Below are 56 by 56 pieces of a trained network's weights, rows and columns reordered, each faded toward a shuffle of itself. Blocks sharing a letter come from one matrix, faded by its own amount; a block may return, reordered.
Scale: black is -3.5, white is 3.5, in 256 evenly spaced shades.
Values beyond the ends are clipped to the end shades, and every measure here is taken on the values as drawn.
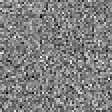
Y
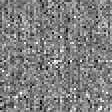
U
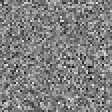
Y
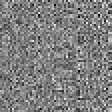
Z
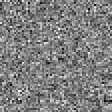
Y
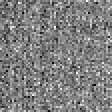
U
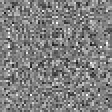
Z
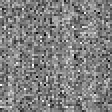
U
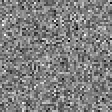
Y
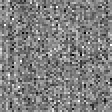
U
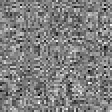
Z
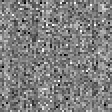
U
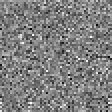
Y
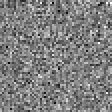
Y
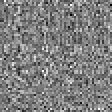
Z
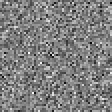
Y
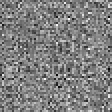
Z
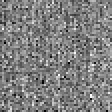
U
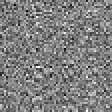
Z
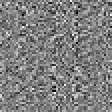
Z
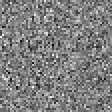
Y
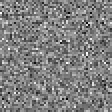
Y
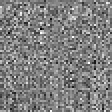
Z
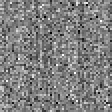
U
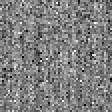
U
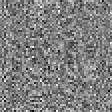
Z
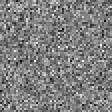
Y
